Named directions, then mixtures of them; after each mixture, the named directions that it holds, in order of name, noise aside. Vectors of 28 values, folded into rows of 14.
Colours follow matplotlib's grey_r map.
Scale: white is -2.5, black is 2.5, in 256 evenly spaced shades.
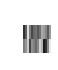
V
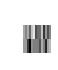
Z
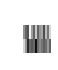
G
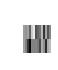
Z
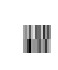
Z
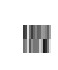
V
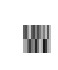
G, V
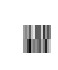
Z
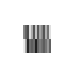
G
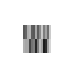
G, V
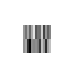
Z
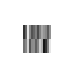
V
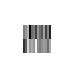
G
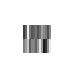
V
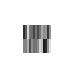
V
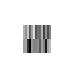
Z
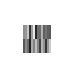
G, Z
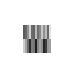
G, V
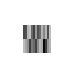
G, V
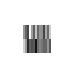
G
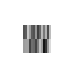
G, V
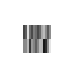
V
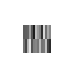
Z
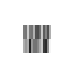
V, Z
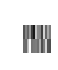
Z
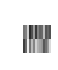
G, V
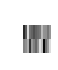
V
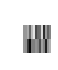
Z
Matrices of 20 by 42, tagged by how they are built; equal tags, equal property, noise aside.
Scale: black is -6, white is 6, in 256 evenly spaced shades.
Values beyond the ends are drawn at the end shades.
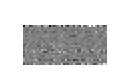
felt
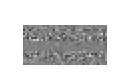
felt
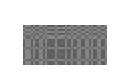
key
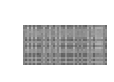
key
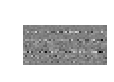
felt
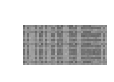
key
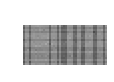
key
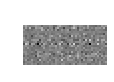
felt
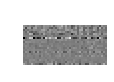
felt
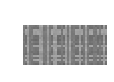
key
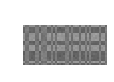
key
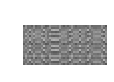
key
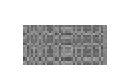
key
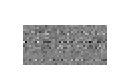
felt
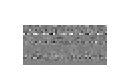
felt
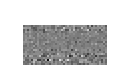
felt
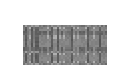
key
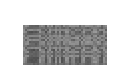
key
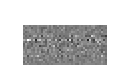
felt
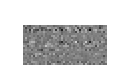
felt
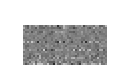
felt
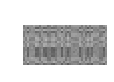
key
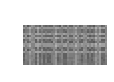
key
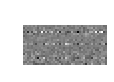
felt
